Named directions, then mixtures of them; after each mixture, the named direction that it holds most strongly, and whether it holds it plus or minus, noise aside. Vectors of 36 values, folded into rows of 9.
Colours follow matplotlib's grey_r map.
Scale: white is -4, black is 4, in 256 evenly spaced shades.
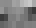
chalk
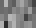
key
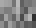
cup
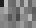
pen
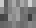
chalk, plus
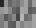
cup, minus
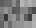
cup, minus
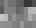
chalk, minus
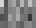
pen, minus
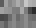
chalk, plus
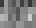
chalk, minus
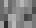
key, plus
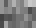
chalk, plus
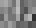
cup, plus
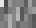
pen, minus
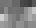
chalk, minus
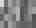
cup, plus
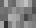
key, plus
